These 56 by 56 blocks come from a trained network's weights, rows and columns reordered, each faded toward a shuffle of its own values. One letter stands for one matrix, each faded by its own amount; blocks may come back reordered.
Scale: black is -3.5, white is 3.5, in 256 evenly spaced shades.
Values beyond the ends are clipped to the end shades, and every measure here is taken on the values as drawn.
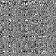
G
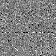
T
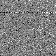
T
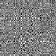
G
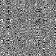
G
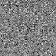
T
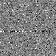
T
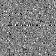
T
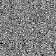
T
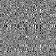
G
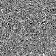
T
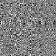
G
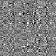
G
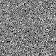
T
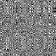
G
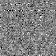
T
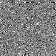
T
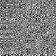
G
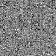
T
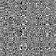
G
